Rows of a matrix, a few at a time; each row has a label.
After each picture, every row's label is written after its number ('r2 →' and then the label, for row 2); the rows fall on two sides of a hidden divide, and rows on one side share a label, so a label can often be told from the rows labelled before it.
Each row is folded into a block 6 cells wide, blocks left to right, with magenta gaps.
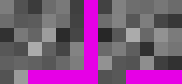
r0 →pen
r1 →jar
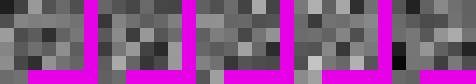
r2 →jar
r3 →pen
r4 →jar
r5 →pen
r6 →pen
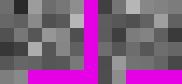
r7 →pen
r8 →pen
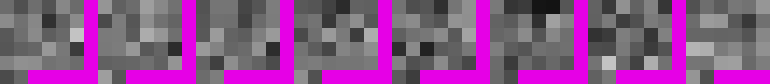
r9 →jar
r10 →pen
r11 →jar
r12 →jar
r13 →jar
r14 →jar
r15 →pen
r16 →jar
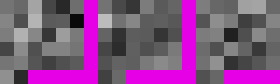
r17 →jar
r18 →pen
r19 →pen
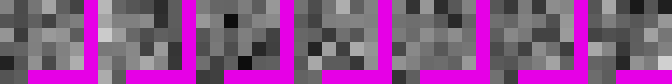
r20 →pen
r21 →jar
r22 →pen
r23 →pen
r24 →jar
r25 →jar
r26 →jar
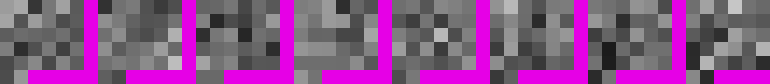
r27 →pen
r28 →jar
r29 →jar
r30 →jar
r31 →pen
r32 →jar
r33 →pen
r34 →pen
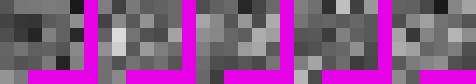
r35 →pen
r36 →jar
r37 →jar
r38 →pen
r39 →jar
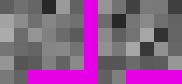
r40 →jar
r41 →pen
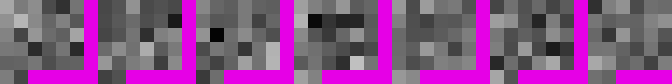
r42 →jar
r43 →jar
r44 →pen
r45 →pen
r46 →pen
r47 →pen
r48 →jar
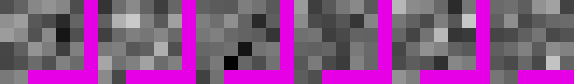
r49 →pen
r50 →jar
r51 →pen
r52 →pen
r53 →pen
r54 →pen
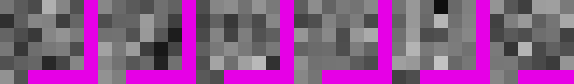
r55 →pen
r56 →pen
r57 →pen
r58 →jar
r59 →jar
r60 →pen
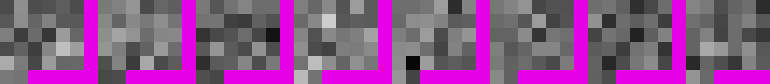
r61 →jar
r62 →jar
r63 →pen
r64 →jar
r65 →jar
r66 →jar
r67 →jar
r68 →pen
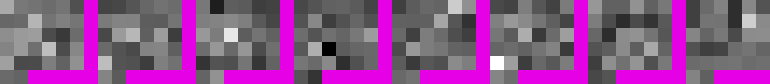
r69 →jar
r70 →jar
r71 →jar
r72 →jar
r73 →pen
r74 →jar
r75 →pen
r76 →jar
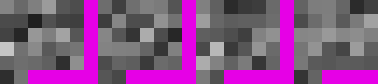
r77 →pen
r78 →pen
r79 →jar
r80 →jar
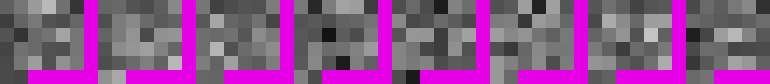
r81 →pen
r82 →jar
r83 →jar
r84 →pen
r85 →jar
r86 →jar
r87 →jar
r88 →pen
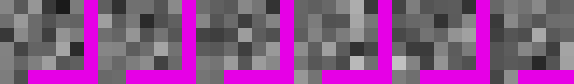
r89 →jar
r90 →jar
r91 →pen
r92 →pen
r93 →jar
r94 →pen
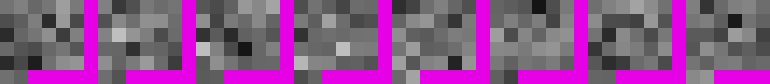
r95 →pen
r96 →jar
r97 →pen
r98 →jar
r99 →jar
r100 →jar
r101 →pen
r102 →pen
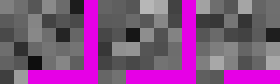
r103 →pen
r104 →pen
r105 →pen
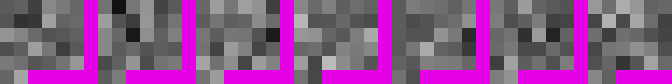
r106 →pen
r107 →pen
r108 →pen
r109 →jar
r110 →pen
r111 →pen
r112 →pen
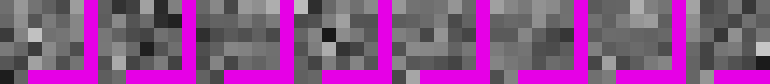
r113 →jar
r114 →pen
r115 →pen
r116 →pen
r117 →pen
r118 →pen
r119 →pen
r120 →pen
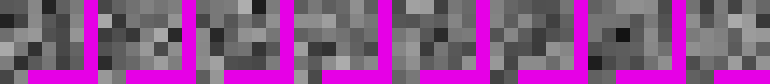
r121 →jar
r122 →pen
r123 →pen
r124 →jar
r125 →jar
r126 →jar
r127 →pen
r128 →jar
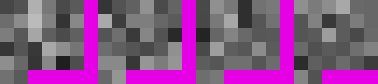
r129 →jar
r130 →pen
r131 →jar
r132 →pen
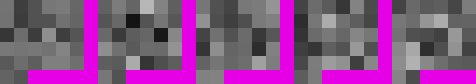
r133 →pen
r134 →pen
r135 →pen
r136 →jar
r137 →jar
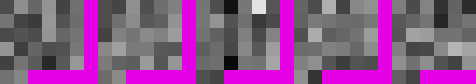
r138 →pen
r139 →jar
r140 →pen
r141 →jar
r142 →jar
